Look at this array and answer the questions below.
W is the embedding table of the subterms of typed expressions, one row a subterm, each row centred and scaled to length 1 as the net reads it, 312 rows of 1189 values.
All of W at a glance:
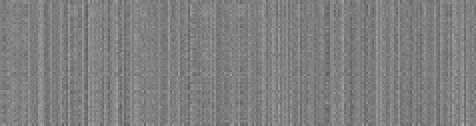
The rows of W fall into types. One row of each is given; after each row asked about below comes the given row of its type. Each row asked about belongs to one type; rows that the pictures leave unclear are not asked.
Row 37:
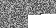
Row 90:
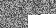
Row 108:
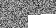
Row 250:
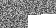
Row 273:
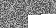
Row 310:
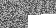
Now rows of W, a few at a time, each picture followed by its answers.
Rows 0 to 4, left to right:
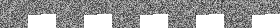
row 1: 273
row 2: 37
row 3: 310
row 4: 37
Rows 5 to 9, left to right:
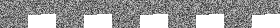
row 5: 90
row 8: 37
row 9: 250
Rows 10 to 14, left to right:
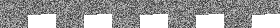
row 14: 250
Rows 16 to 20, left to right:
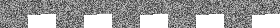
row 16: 90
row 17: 310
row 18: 273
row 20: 37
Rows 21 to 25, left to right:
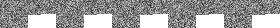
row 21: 108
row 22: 90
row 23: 90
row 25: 37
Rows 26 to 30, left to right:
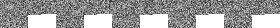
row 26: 273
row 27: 310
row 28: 90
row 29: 108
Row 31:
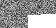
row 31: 108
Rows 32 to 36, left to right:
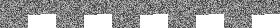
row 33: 273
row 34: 37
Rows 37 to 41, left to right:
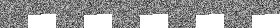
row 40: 250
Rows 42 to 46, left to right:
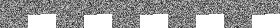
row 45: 90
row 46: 37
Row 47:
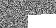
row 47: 250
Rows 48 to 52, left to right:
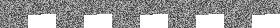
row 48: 37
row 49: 310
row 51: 90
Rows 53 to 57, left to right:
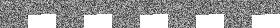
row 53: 37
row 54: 90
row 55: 90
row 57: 250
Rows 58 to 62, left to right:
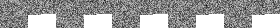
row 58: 310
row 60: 310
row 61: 108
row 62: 90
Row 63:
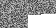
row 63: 37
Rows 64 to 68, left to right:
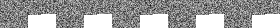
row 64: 273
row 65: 250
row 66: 108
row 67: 37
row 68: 250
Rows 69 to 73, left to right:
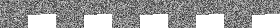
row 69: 310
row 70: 273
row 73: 310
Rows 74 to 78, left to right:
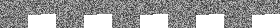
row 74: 90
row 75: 250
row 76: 37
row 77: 273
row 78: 90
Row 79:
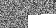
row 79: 310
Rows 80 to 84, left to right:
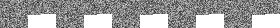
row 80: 90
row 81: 37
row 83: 310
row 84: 273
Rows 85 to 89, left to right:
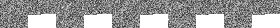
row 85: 37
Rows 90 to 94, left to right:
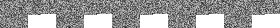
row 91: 37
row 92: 250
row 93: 37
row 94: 90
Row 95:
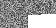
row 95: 273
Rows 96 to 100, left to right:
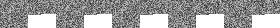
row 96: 37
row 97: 310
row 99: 273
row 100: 90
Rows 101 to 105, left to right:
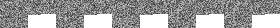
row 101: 90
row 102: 37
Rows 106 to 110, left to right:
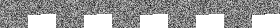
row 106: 108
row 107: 90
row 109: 90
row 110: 250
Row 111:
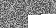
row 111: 273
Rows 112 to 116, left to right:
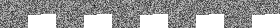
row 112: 310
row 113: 108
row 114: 90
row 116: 90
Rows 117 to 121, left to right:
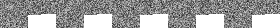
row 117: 273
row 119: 90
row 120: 90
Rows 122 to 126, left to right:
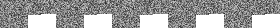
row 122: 37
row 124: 90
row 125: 273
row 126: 273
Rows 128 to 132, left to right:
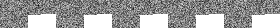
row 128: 108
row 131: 90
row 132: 90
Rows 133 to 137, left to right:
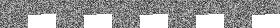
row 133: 37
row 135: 250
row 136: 310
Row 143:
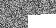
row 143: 90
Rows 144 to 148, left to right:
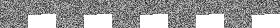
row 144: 273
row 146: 108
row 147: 37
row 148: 108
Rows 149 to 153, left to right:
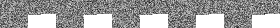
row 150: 90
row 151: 108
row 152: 310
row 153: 37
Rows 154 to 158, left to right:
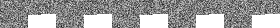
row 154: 273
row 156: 90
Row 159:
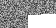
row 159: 310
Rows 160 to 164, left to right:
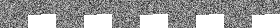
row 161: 108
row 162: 310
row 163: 273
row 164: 90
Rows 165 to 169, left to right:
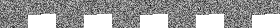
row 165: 37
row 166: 90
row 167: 108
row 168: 37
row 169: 250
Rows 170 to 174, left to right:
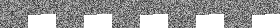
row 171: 108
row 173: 250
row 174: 273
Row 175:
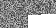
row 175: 273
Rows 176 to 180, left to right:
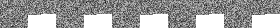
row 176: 250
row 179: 37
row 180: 250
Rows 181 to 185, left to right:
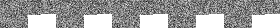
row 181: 90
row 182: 273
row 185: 90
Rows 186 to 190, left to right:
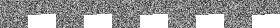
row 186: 310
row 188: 90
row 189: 108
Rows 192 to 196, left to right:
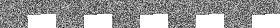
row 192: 108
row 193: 273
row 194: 37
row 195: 37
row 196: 273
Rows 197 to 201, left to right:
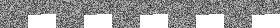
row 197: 310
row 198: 310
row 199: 108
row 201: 90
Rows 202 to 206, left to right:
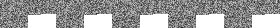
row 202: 108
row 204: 310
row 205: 310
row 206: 90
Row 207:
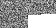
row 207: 37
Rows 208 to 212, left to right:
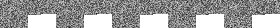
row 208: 250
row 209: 250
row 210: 37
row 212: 273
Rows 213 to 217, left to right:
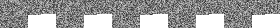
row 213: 310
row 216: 37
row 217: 273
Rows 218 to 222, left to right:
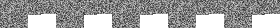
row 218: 37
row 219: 273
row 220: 37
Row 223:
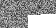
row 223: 108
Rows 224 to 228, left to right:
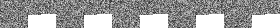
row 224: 273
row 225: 310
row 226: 250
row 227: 310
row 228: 250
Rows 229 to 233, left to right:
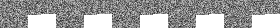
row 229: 250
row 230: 310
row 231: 273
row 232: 250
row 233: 90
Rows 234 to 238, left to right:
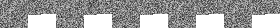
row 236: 273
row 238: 37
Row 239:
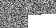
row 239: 37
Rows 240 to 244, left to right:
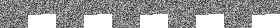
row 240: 310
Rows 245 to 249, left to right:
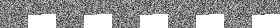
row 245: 37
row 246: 310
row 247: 90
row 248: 310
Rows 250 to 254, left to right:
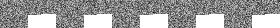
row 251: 90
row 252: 250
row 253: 250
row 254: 37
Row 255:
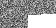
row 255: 250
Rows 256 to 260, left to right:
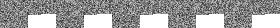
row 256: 273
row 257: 310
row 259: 37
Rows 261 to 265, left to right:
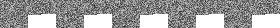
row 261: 273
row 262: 37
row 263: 250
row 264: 310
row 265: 273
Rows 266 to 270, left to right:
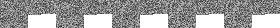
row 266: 273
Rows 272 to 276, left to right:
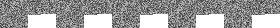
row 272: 90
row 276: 250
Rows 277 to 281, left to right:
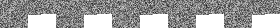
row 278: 90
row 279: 108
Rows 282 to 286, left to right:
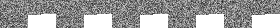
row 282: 37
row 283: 90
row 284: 273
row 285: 90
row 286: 250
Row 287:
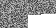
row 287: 37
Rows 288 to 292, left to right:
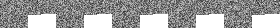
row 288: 37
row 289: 250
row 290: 310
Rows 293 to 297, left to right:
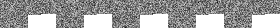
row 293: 273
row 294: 90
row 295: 37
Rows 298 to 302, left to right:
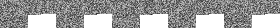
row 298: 310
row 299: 37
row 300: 90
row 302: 37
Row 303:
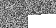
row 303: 273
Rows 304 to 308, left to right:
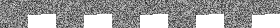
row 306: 108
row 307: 310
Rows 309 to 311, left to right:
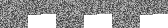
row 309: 250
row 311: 108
